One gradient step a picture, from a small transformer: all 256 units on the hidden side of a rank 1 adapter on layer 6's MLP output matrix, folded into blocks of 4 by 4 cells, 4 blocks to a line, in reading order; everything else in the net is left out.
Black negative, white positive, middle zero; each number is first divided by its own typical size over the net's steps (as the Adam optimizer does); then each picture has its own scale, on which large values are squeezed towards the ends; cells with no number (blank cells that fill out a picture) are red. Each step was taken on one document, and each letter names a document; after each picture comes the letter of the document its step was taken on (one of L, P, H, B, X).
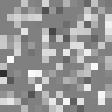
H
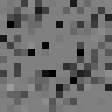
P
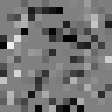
H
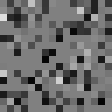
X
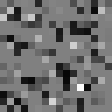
X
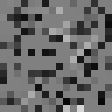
H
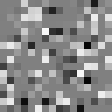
H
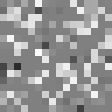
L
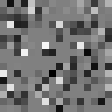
P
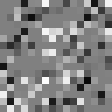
H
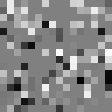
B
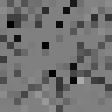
P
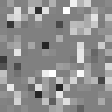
P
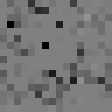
P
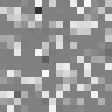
L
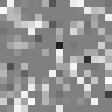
B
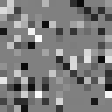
B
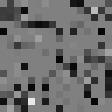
B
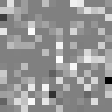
B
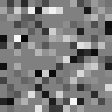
H
